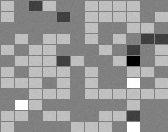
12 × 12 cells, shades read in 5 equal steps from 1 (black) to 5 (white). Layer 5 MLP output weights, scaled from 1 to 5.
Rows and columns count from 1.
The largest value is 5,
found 3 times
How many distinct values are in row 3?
2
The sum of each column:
43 42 41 43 39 38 44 42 42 42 38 40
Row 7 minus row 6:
1 -1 0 0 2 -1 1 0 -1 3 1 -1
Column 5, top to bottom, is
3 2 3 4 3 2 4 4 4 3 4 3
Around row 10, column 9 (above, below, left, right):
4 4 3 4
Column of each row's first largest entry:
1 1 7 2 1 2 1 10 3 2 1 10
